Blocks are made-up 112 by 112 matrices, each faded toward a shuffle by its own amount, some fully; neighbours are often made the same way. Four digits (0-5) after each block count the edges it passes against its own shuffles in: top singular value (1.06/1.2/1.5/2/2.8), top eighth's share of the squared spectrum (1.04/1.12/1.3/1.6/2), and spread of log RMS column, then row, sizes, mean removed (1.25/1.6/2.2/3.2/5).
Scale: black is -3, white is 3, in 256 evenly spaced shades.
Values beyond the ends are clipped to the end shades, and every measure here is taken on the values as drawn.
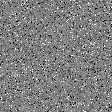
2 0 0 0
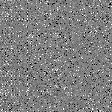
4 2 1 1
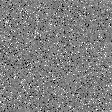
0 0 0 0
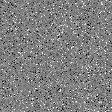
3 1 1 0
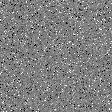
0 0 0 0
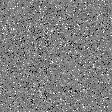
0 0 0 0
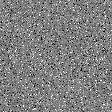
0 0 0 0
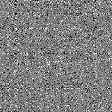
4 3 1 2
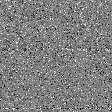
3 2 0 1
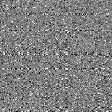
4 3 1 3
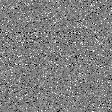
3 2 0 1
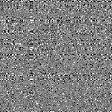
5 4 2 3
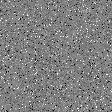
1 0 0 0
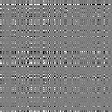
5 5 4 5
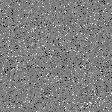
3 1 0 0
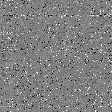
3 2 1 1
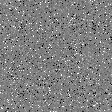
2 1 0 0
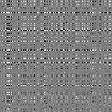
5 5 4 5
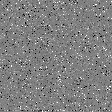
2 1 0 0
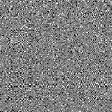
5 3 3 3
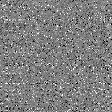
4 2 1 1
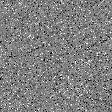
2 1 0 0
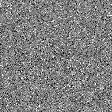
3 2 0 0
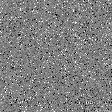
3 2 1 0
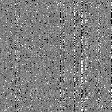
4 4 3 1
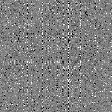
4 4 3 2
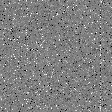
2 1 1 0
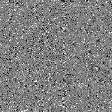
4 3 2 1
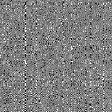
5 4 3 2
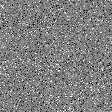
2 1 0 0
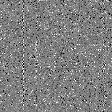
4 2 2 1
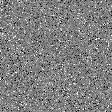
2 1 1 0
